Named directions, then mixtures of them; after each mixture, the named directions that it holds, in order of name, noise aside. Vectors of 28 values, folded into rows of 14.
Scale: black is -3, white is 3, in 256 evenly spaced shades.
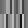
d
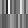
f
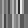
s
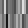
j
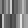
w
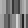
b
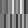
b, f, s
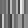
s, w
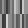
d, w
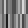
j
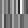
s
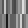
j, w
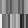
b, w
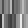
w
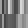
f, w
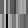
d, j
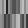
b, f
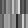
b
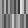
b, f, s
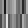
j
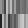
j, w
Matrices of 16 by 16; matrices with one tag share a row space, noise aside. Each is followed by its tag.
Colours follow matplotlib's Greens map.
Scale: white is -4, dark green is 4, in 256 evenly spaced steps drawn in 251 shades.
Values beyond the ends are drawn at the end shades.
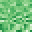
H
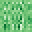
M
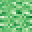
H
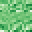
H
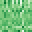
M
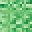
H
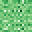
M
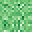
M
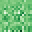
M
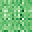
M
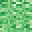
H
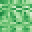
H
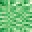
H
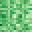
H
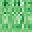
M
